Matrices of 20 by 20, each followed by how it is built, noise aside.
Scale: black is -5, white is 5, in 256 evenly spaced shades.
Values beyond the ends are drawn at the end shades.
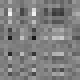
low rank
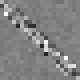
banded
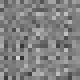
low rank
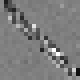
banded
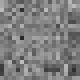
low rank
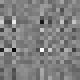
low rank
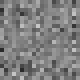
low rank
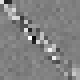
banded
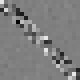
banded
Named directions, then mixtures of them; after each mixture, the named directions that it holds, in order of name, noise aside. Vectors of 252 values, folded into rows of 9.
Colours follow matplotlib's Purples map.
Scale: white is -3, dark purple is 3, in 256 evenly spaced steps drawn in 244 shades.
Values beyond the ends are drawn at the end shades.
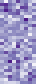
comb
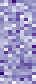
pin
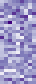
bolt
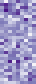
comb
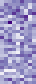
bolt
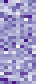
comb, pin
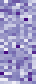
comb, pin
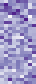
bolt, comb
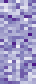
comb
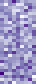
bolt, pin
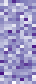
pin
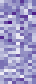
bolt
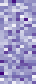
pin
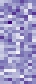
bolt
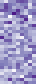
bolt, comb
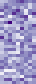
bolt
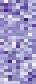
comb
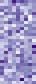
bolt, pin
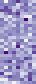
comb, pin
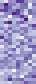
bolt, comb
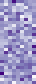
pin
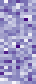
comb, pin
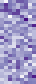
bolt, comb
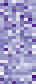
pin
